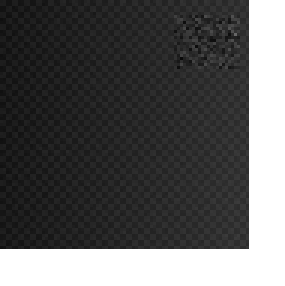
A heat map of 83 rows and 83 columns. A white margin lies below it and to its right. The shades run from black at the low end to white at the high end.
No single row or column stands out from its neighbours. The top right is the roughest part. An odd patch, rougher than its surroundings, sits in the top right. There is an overall slope up to the right. A checkerboard runs through the table.
